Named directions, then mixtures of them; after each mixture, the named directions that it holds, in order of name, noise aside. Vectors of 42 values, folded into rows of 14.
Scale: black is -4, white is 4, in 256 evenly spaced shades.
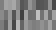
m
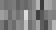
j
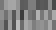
m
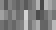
j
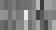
j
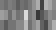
j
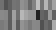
j, m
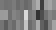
j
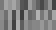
m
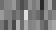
j, m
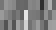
j, m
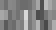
j
